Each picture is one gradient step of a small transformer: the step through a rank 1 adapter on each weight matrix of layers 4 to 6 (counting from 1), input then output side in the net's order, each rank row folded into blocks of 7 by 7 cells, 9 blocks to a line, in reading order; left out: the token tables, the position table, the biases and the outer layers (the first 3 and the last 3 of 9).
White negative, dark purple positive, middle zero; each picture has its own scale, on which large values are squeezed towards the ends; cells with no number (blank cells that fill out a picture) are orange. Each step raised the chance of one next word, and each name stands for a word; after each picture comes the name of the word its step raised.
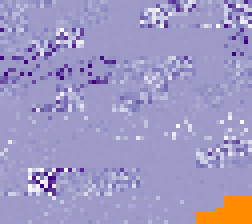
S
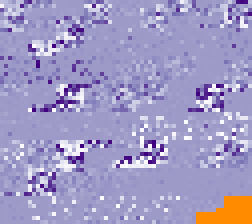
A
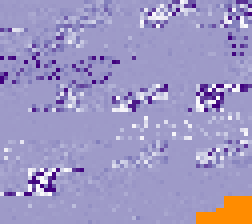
S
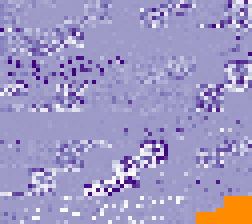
A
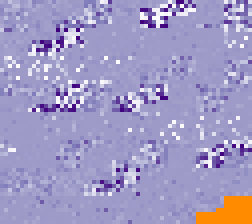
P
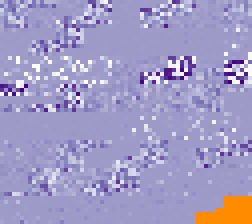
P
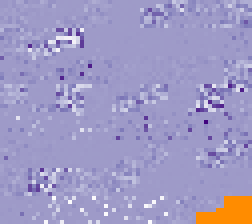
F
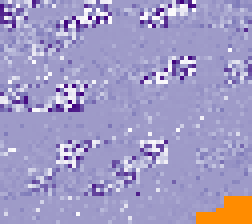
P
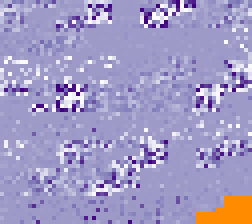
P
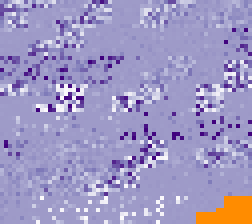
F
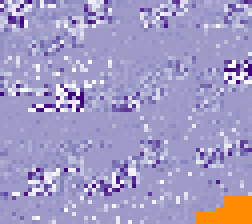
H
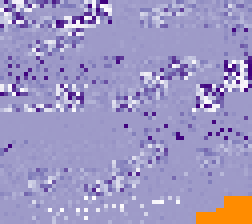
F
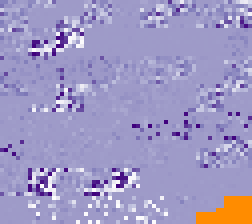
F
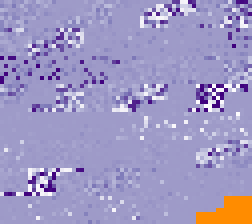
S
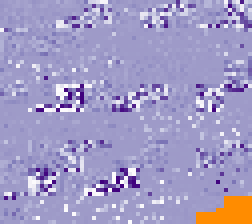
H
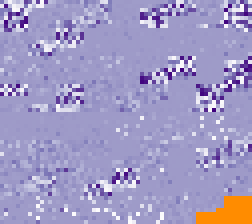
A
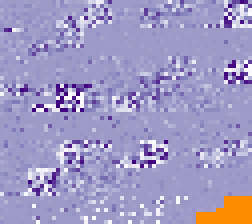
A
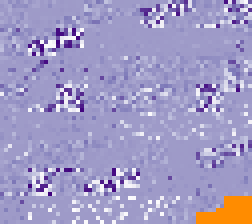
H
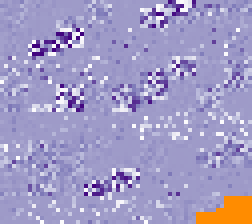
H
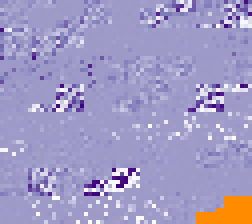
H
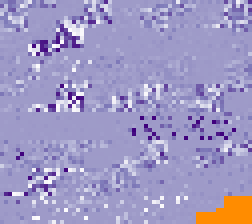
F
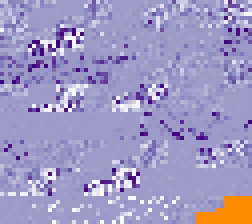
F
